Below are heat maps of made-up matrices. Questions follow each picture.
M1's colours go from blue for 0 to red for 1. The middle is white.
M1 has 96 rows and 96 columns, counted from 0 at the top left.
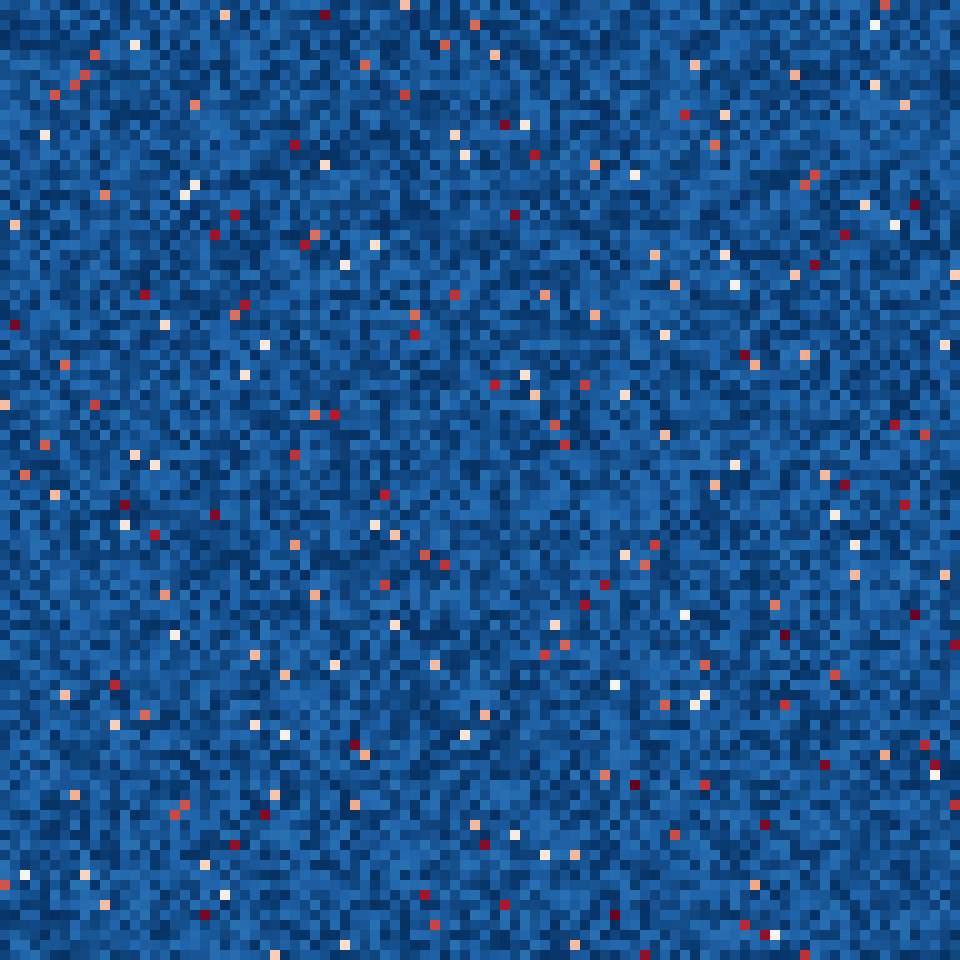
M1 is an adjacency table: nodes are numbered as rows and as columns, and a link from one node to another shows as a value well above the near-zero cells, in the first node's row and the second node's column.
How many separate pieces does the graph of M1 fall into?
2
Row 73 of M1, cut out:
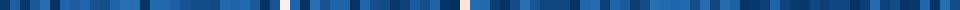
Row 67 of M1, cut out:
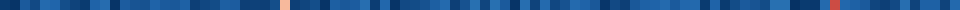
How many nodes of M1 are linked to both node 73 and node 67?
1
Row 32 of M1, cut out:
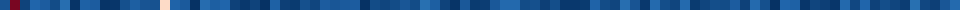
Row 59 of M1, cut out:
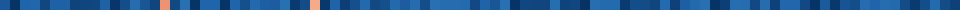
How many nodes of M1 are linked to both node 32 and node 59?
1
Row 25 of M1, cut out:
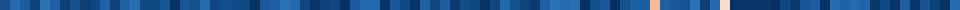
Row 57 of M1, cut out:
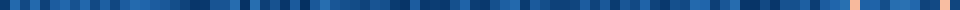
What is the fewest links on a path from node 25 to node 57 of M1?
4
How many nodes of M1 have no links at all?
1
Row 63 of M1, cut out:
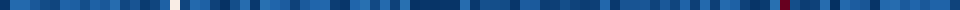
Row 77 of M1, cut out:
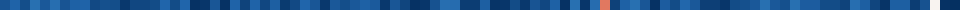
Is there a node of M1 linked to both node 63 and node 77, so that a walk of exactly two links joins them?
no
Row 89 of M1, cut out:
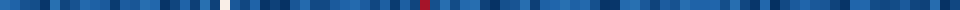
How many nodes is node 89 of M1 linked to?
2
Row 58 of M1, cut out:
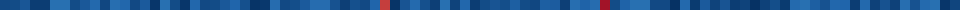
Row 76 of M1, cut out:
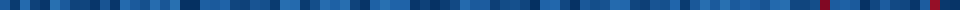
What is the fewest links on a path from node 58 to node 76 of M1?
4
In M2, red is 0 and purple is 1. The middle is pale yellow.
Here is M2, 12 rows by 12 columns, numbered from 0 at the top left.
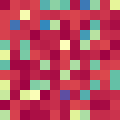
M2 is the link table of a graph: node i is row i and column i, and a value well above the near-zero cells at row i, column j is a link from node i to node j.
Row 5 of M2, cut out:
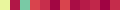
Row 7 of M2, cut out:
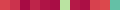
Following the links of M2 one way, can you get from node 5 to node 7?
yes
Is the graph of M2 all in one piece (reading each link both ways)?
no
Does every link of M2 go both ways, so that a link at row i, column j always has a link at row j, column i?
yes
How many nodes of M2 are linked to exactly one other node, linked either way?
1
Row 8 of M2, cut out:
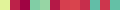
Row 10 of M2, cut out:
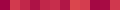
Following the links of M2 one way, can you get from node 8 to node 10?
no
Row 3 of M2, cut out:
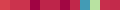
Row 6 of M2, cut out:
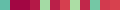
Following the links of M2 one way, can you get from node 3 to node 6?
yes
